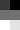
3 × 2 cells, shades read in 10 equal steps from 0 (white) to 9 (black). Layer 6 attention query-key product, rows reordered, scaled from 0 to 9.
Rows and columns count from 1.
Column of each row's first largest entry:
2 1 2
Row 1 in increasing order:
7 9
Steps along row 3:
up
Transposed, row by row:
7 5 0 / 9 5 1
